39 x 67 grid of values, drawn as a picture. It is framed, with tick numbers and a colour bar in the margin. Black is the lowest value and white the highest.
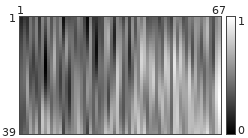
Values rise toward the bottom right. The values follow a bell shape. Overall the values sit about 50% of the way up the scale. The bottom right is the ninth with the highest average. Streaks run downward.
